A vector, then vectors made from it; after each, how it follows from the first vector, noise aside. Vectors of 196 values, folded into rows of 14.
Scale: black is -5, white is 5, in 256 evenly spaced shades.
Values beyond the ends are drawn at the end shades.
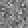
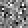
scaled up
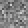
sign-scrambled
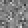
wrapped around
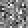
scaled up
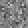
copied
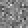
copied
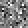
scaled up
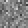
wrapped around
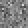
copied
